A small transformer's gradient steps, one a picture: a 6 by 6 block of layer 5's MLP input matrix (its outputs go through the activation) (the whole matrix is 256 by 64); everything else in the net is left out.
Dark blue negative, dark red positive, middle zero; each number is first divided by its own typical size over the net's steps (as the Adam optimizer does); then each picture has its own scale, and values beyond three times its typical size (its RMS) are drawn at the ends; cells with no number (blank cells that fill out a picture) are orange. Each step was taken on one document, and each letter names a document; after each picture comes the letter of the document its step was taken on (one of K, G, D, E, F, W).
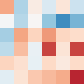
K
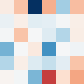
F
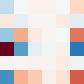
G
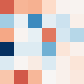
F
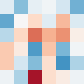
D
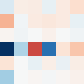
F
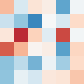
D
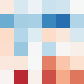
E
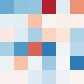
D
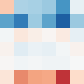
E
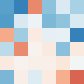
E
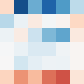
K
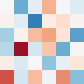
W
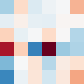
F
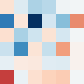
W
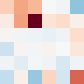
W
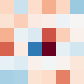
F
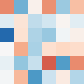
D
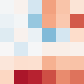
K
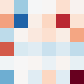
G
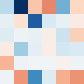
W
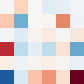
G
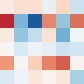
D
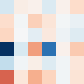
F
